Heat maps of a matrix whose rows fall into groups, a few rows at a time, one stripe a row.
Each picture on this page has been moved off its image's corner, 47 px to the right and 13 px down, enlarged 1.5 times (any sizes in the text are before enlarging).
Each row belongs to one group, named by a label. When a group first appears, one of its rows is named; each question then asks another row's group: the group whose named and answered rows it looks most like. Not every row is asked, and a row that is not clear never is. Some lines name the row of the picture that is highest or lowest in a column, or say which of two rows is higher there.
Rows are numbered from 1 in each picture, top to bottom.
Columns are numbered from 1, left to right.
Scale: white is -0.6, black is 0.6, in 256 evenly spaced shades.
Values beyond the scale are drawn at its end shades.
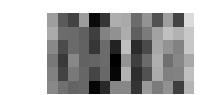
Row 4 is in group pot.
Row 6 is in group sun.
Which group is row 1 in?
sun
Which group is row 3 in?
pot
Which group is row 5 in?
pot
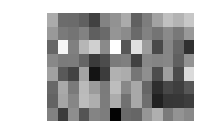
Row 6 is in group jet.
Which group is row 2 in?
sun
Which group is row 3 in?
jet
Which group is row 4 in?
sun
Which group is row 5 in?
sun
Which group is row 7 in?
jet
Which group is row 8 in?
pot
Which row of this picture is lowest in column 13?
1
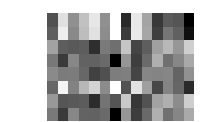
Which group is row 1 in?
jet
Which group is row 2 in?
jet
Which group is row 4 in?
pot
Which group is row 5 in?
sun
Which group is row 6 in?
jet
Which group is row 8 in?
pot
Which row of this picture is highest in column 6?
5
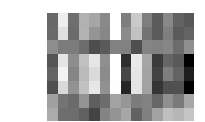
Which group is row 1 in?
jet
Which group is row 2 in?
jet
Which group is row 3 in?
sun
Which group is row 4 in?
jet
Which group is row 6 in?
jet
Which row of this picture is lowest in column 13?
8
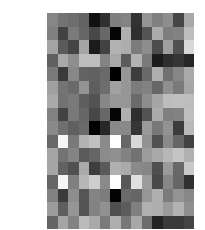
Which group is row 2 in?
pot
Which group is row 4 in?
jet
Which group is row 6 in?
sun
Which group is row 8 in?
pot
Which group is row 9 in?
sun
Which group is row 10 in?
jet
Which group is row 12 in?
sun
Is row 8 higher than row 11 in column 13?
Yes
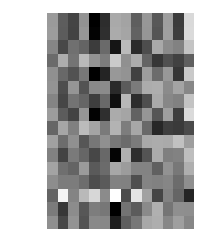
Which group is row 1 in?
sun
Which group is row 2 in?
sun
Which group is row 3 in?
pot
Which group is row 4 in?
jet
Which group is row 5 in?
sun
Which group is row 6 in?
pot
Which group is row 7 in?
pot
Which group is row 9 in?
jet
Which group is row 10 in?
pot
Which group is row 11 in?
pot
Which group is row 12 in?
sun
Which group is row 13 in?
sun
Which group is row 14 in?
jet
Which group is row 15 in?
pot
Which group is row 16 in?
pot
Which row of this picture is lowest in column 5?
14
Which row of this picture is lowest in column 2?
14
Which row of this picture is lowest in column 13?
10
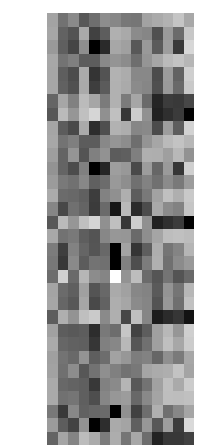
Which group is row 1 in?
pot
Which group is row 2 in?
sun
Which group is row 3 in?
sun
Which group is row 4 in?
pot
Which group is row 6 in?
sun
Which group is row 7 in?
jet
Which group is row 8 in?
jet
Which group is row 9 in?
sun
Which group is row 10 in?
pot
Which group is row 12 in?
sun
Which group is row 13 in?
sun
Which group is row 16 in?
jet
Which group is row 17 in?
pot
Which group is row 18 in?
pot
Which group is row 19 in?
pot
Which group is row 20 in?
jet
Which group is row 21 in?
sun
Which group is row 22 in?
sun
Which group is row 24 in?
pot
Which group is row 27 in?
pot
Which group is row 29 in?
pot
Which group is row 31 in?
sun
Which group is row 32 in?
jet
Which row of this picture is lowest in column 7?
20
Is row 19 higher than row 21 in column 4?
Yes
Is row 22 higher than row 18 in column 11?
Yes
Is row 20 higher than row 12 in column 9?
No
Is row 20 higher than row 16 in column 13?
No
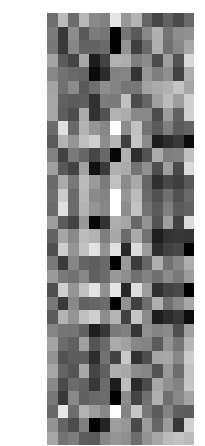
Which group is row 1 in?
jet
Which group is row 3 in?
pot
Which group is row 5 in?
sun
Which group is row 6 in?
pot
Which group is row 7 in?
pot
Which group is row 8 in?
sun
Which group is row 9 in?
jet
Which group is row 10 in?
jet
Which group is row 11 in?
pot
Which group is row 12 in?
sun
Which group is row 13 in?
jet
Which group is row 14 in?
jet
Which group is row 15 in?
jet
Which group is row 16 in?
sun
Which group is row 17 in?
jet
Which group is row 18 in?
jet
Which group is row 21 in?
jet
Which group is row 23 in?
jet
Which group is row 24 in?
sun
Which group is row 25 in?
sun
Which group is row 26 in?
pot
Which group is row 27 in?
sun
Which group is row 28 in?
pot
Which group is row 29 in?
pot
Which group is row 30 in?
jet
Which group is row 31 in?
sun
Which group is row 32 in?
pot
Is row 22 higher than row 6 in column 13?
Yes
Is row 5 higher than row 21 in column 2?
Yes
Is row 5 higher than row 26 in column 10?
No
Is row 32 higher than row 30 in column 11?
No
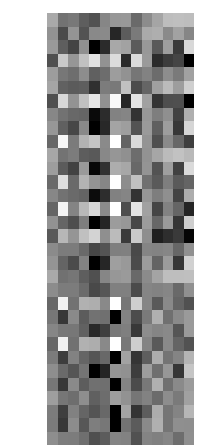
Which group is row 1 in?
pot
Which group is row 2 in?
pot
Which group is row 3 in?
sun
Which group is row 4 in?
jet
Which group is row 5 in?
sun
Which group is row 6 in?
pot
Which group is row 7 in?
jet
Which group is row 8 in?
sun
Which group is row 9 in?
sun
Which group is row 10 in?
jet
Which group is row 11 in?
pot
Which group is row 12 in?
sun
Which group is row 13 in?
jet
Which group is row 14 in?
sun
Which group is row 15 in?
jet
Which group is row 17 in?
jet
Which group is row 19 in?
sun
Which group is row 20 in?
pot
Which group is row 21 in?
sun
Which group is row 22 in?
jet
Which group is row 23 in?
pot
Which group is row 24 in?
sun
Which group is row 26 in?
pot
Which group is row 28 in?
pot
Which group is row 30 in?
pot
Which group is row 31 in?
pot
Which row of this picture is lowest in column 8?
6
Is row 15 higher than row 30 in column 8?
Yes
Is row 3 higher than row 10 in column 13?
Yes
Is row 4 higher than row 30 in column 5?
No
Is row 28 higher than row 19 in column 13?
No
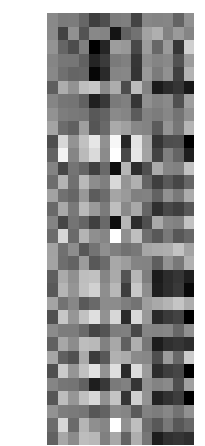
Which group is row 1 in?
sun
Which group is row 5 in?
sun
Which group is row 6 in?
jet
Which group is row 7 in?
sun
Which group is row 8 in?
sun
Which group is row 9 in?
sun
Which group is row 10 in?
jet
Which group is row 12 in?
pot
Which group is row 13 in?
jet
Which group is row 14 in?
sun
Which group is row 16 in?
pot
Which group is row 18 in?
pot
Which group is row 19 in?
sun
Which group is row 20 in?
jet
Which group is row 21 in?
jet
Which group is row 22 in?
pot
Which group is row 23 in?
jet
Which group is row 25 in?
jet
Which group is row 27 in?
jet
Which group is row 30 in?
sun
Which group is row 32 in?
jet
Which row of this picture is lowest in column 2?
11
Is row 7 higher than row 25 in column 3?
Yes
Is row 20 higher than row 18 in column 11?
Yes
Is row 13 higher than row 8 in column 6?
No
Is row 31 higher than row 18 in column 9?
No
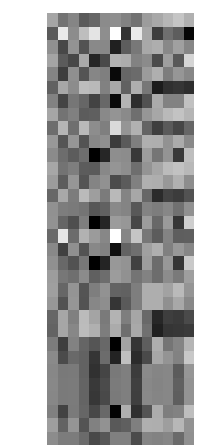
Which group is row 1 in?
pot
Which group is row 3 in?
pot
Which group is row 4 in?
sun
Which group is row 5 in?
pot
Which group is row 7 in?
pot
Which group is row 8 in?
pot
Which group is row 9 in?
jet
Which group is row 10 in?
pot
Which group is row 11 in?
sun
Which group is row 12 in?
pot
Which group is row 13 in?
pot
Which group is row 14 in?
jet
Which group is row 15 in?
sun
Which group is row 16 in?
sun
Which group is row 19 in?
sun
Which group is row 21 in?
pot
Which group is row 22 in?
pot
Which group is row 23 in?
jet
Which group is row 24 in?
jet
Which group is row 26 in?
pot
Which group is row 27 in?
sun
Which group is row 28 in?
sun
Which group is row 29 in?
sun
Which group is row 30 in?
pot
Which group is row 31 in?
pot
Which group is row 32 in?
sun
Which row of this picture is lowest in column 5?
2
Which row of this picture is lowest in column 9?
2
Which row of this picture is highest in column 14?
2
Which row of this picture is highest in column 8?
2
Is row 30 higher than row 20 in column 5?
Yes
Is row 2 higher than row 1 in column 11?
Yes
